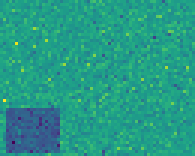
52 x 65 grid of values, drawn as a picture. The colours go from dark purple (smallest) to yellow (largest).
Odd patch: lower, in the bottom left. Stripes: none. Ninth with the lowest average: bottom left. Mirror symmetry: none.
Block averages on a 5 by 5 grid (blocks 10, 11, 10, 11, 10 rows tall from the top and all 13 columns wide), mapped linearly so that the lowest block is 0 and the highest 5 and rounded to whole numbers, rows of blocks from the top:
5 5 5 5 5 | 5 5 5 5 5 | 5 5 5 5 5 | 2 3 5 5 5 | 0 2 5 5 5
